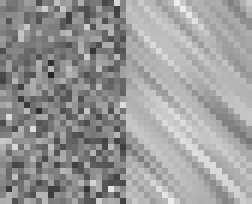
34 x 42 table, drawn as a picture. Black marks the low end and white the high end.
It is made of 1 by 2 panels. Panel 1,1: middling, fine-grained, strong in contrast. Panel 1,2: high, slanting down to the right.
